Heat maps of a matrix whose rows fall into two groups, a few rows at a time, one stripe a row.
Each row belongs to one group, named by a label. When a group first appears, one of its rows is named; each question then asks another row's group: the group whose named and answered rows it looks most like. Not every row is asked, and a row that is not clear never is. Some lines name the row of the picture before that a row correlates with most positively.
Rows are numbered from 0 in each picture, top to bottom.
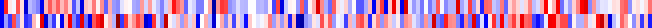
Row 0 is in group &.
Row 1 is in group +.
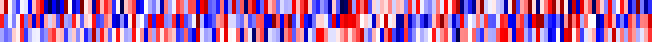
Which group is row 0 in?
+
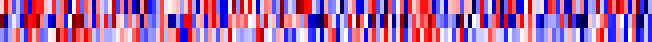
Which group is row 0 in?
+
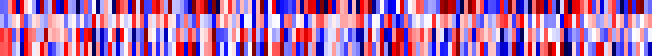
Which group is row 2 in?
+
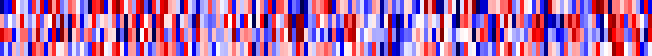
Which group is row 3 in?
+
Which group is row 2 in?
+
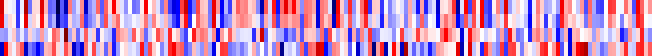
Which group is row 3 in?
&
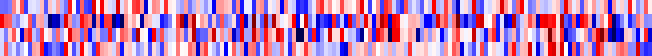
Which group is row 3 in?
+
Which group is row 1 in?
+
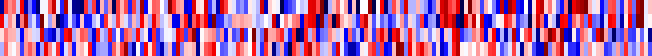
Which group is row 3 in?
+
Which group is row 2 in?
+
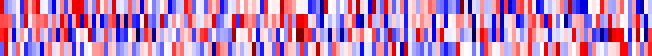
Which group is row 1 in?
+
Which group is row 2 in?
+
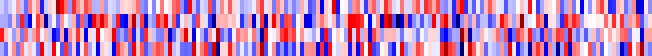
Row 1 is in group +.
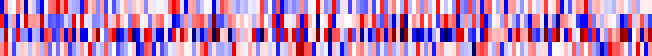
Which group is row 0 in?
&
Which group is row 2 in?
&
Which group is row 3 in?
+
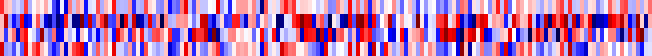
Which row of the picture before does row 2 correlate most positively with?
1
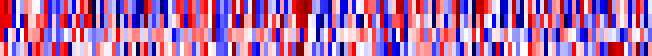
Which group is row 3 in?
+
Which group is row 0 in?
+
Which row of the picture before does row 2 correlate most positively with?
2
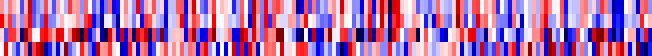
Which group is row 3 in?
+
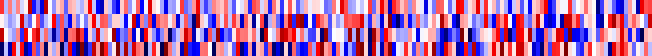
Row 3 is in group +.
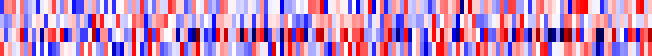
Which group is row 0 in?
&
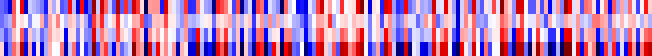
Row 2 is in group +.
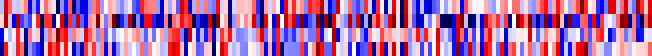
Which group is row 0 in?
&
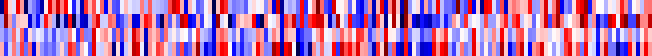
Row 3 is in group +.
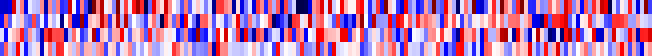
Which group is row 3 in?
&
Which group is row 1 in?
+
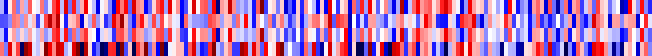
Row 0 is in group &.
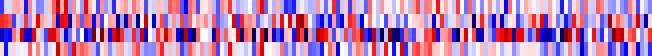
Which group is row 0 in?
&
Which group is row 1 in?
+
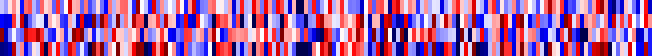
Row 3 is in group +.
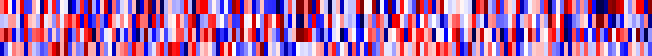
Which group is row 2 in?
+
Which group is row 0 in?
+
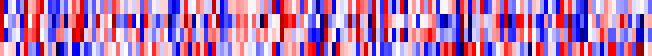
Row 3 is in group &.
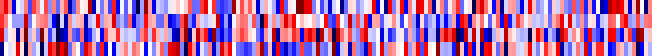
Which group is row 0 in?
+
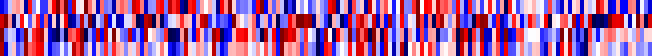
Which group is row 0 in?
&
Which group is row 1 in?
+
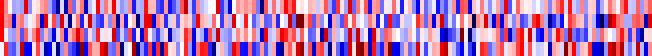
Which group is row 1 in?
+
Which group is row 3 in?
+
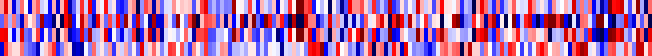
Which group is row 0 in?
+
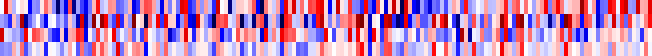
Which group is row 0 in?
&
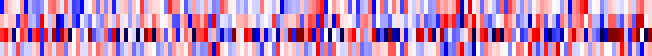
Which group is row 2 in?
+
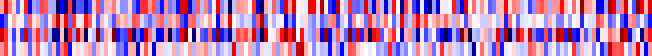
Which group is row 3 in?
+
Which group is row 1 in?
&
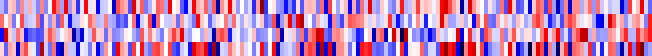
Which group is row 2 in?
&
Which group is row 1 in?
+
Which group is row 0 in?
&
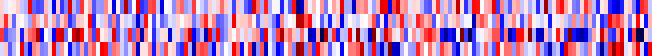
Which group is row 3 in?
+
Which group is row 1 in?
+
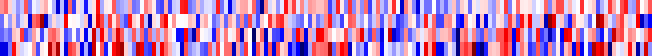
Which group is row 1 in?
+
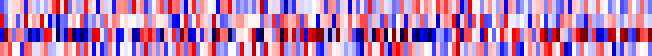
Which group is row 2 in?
&
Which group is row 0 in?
&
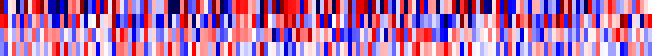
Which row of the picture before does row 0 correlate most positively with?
1
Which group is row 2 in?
+
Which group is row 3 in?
&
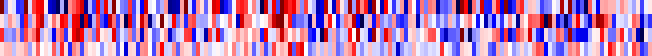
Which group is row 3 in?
+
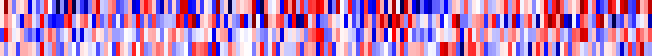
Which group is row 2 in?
&
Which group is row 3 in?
&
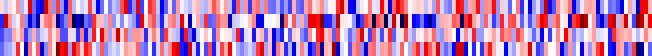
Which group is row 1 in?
&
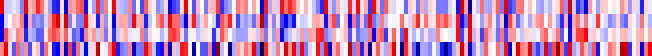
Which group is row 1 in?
&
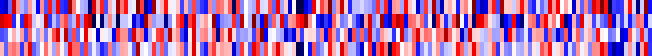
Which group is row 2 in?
&
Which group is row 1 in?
+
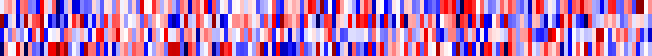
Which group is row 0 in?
&
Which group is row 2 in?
+
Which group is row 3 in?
&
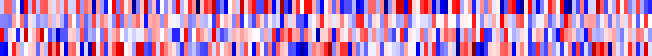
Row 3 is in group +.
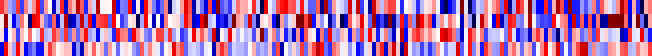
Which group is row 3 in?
&
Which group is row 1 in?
+
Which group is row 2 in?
&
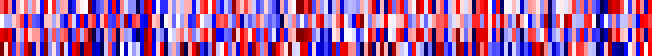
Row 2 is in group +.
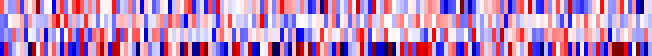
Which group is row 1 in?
&
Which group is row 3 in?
+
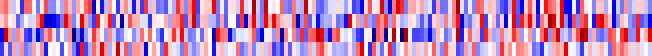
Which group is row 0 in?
+
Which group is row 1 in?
+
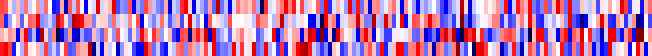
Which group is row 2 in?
&
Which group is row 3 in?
+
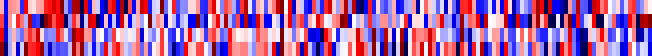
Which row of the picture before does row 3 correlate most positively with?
1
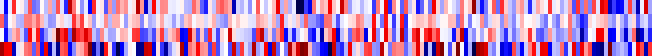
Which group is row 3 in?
+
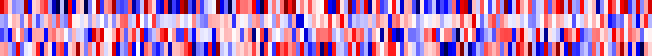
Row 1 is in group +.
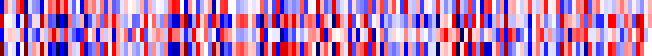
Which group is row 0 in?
&
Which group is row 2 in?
&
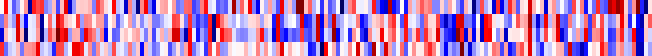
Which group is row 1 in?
&
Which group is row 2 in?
&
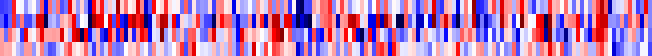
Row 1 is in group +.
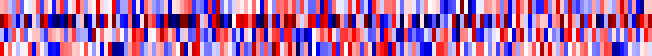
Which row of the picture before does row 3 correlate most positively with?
3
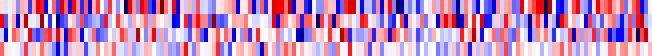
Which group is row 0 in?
+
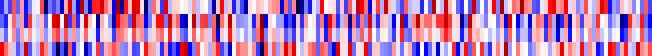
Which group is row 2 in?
&
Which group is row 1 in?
&
